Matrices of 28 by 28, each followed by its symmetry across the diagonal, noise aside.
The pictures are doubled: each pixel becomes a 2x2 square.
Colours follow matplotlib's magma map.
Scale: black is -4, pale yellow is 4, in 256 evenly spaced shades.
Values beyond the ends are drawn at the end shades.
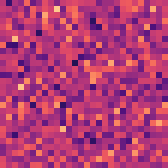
neither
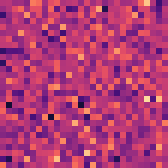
neither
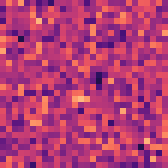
antisymmetric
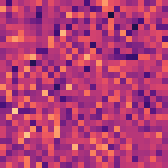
antisymmetric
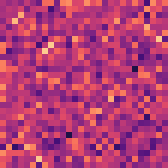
symmetric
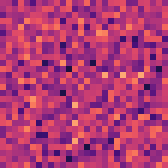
symmetric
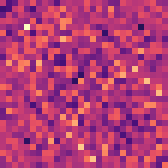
symmetric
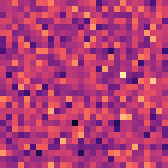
antisymmetric
